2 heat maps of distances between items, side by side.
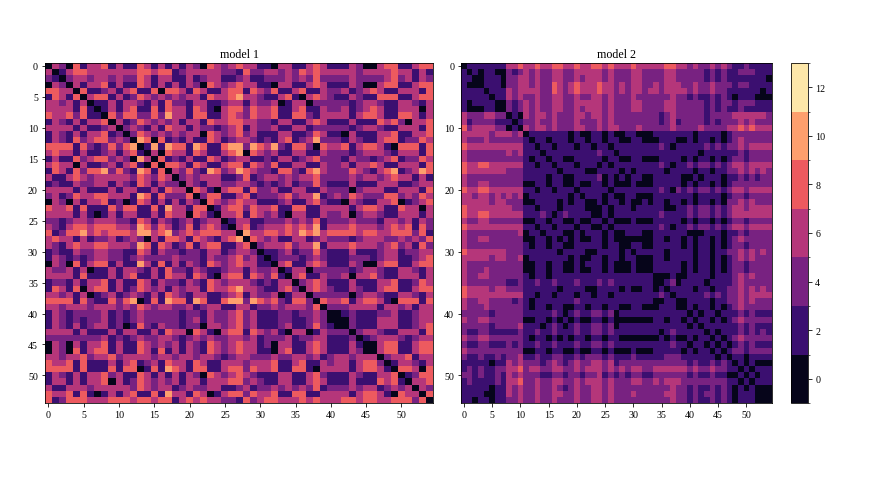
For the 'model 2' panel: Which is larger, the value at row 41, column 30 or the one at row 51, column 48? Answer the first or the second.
the second
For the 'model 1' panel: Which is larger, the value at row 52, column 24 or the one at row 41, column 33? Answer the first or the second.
the first
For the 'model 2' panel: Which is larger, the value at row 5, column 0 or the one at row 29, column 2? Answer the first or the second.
the second
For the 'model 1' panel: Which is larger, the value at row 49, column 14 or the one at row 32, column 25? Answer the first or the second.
the second
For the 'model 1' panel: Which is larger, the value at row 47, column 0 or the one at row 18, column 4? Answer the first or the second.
the second
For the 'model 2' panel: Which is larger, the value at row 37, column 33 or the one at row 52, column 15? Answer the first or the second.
the second
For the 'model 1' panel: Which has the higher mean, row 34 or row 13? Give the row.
13
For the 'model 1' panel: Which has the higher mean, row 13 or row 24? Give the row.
13
